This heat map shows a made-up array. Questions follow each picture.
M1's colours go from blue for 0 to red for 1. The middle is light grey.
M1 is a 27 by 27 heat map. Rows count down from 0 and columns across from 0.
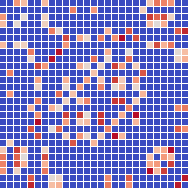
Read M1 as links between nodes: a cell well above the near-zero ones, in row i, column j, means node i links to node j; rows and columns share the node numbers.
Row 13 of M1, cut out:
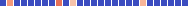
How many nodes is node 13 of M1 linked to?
4
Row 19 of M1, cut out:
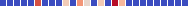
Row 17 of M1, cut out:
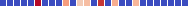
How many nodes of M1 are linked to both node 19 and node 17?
6
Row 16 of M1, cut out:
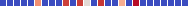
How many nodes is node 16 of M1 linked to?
7
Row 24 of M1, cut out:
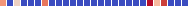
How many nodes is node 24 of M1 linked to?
6
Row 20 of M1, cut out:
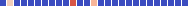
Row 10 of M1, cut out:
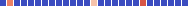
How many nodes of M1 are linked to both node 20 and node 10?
2
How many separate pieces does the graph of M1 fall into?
2
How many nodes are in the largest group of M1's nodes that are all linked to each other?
8
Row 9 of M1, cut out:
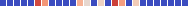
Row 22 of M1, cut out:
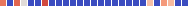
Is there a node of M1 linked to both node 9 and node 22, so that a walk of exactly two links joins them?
yes
